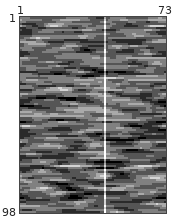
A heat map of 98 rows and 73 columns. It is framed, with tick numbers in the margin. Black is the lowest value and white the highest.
Ninth with the highest average: centre. Grain: streaks across. Slope: none. Odd lines: column 43.
